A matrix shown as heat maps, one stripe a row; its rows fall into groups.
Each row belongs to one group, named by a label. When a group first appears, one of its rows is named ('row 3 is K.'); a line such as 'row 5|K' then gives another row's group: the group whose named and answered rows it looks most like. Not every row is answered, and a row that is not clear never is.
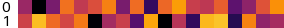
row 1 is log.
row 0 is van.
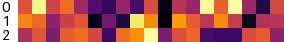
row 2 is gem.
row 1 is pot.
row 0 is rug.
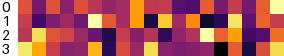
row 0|van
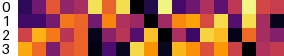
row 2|log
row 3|pot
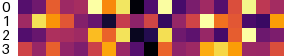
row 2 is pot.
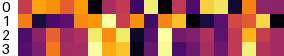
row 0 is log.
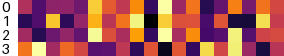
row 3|rug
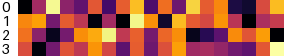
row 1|pot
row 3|van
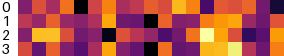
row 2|rug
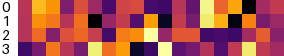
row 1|log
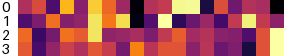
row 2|van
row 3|van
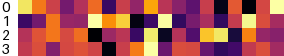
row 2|log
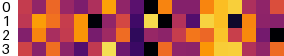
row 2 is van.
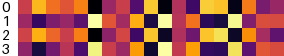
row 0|log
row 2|log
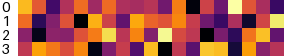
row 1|van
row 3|log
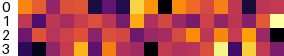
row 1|van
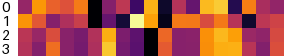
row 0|log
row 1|pot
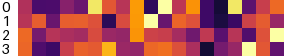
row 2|van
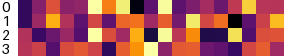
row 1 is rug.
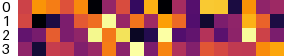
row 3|van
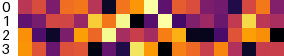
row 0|gem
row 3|pot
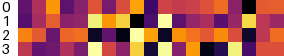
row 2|pot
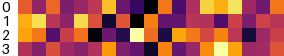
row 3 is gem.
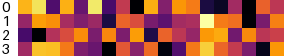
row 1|rug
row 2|van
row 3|rug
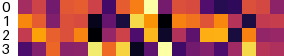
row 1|pot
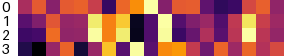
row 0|gem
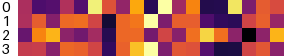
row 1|gem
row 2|rug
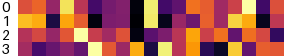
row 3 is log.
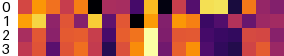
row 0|log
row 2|gem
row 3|gem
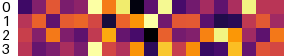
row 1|gem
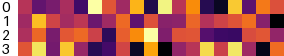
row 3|rug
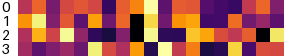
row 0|gem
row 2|rug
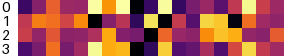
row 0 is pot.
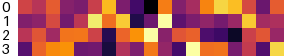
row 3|rug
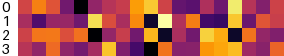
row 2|log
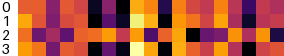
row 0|pot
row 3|pot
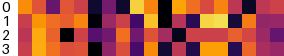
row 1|log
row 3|log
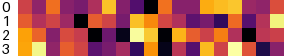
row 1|van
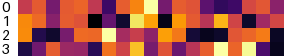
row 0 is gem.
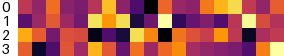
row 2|pot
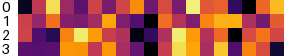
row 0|rug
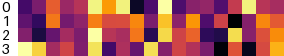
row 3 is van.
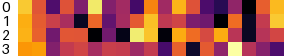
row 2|pot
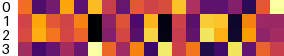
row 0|van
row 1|log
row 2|log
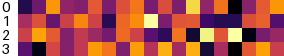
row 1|gem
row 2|rug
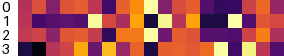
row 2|gem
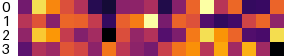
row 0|rug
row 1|gem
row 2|rug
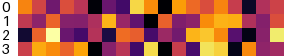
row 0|pot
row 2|rug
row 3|log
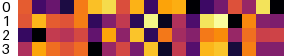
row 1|log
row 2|van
